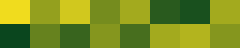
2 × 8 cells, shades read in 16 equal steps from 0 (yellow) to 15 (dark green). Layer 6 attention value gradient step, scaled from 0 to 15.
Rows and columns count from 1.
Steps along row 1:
up down up down up up down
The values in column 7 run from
4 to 14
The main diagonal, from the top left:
0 9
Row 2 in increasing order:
4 5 7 7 9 11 12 15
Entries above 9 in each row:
2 3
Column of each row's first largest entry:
7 1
